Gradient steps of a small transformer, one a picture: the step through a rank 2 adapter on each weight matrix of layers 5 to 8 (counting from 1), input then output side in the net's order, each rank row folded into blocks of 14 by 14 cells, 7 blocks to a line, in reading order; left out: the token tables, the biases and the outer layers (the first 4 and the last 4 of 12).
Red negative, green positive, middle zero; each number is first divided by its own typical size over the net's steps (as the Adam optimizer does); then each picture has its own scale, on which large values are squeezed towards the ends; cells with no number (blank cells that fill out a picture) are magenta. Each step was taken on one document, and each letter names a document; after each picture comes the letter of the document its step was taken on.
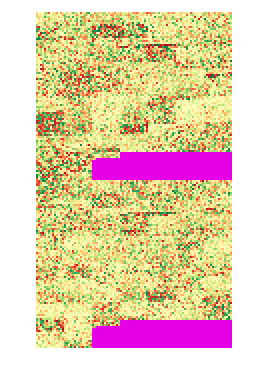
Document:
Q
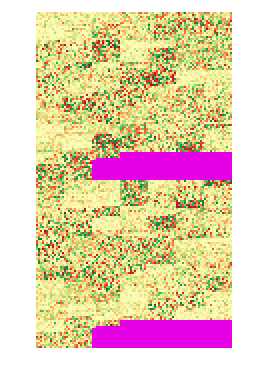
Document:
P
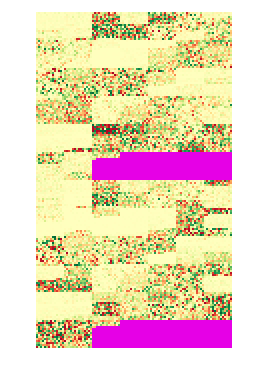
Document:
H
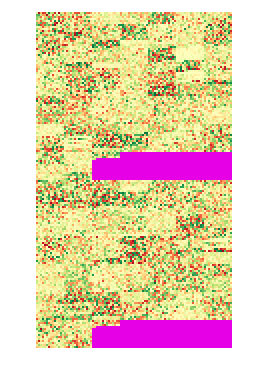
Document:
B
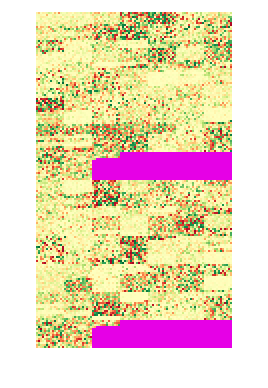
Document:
B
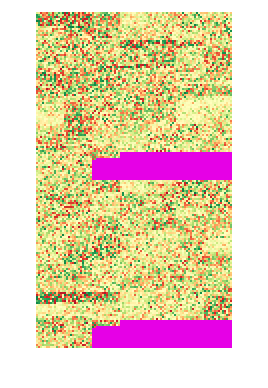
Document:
Q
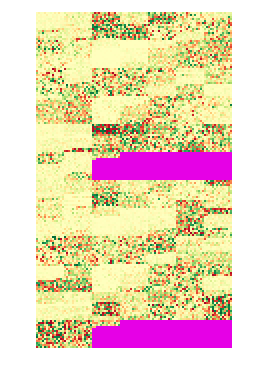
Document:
H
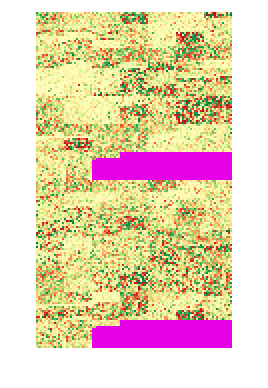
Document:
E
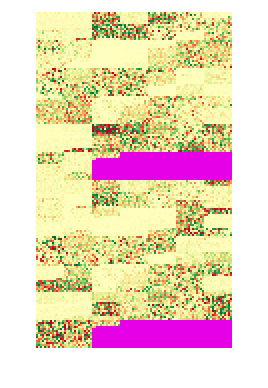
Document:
H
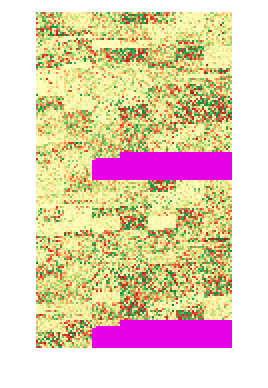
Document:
E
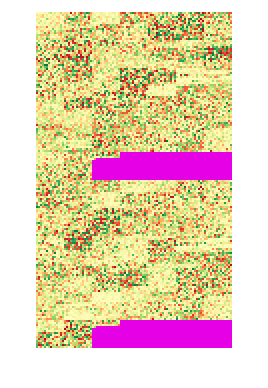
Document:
P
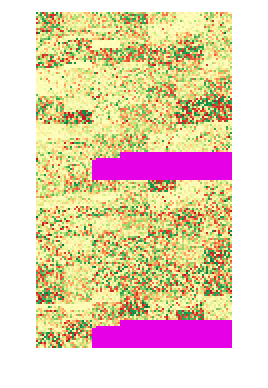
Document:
E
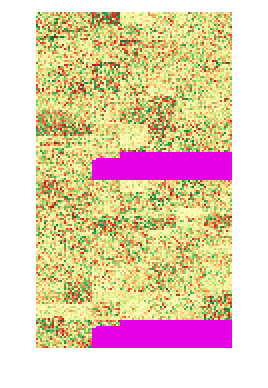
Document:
Q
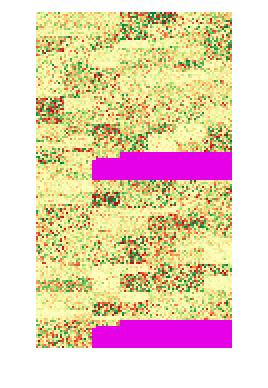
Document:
B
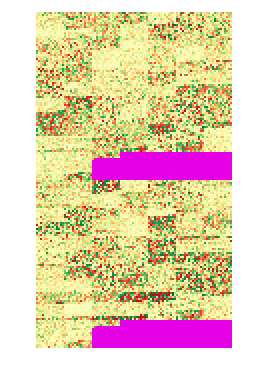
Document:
P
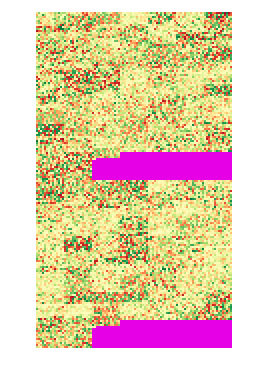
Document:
Q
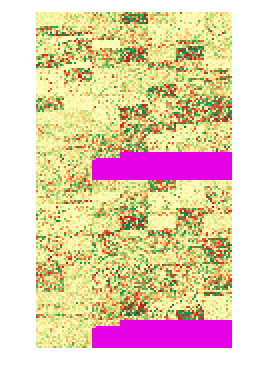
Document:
E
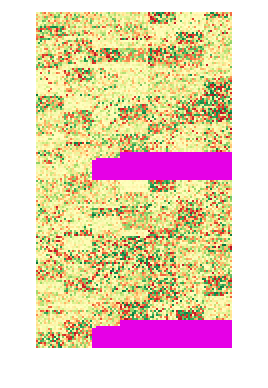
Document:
E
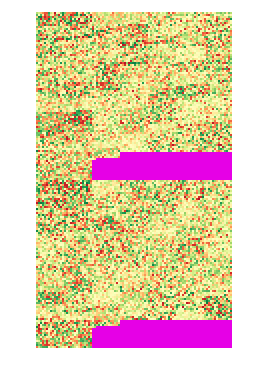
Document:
Q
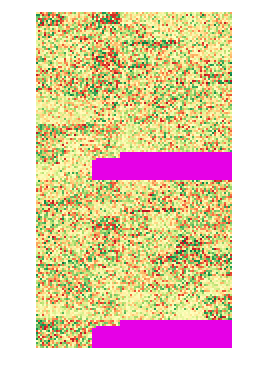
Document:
Q
